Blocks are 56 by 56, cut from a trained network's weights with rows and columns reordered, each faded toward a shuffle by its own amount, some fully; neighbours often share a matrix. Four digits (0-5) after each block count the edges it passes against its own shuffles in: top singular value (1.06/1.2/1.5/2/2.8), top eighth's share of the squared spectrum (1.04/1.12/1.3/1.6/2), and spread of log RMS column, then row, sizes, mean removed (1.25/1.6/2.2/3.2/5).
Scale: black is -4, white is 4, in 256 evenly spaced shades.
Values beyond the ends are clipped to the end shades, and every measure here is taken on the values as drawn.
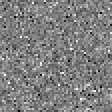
0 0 0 0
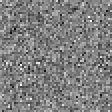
2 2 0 1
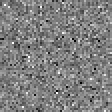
1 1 0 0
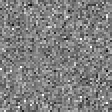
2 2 1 1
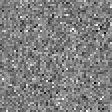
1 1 0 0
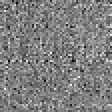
3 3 1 2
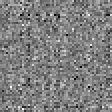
3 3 1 2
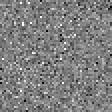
0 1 0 0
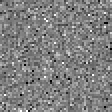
0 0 0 0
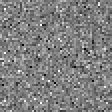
0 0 0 0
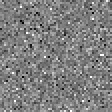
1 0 0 0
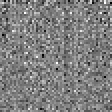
3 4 2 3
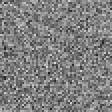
2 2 0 0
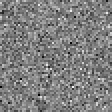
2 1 0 0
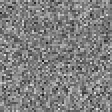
2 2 0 0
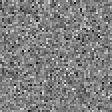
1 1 0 0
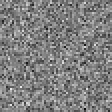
3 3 1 1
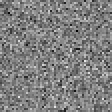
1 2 0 0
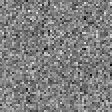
3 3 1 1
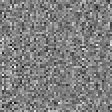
4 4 2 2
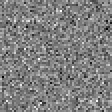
1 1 0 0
